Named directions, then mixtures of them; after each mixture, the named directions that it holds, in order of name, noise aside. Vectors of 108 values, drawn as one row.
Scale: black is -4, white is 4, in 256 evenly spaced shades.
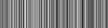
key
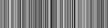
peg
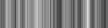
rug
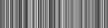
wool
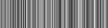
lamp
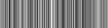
peg, wool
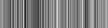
key, rug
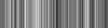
key, rug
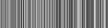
key, lamp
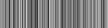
key, wool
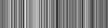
key, rug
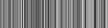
key, lamp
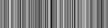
peg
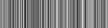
key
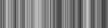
rug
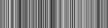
peg, wool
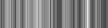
rug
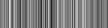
peg, wool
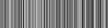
key, lamp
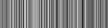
key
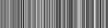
key, lamp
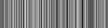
key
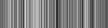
key, rug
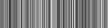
peg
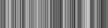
peg, rug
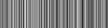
key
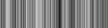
lamp, rug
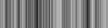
rug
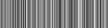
lamp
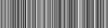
lamp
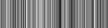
lamp, rug
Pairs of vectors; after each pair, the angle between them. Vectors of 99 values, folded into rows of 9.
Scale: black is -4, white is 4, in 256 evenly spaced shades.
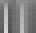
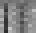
nearly opposite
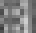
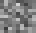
partly opposed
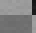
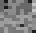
partly opposed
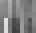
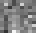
partly opposed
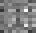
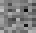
nearly opposite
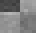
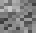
partly opposed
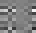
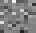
orthogonal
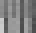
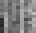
nearly opposite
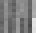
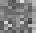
partly aligned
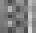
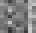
nearly parallel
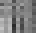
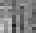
nearly parallel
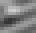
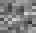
partly opposed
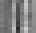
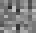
partly aligned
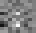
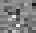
orthogonal
